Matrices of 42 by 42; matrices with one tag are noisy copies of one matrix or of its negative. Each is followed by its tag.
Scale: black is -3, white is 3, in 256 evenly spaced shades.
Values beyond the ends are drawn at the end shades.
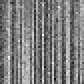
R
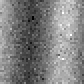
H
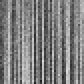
R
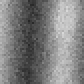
H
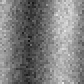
H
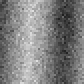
H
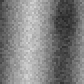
H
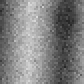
H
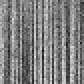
R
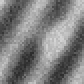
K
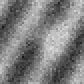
K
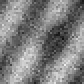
K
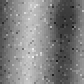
H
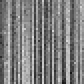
R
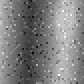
H
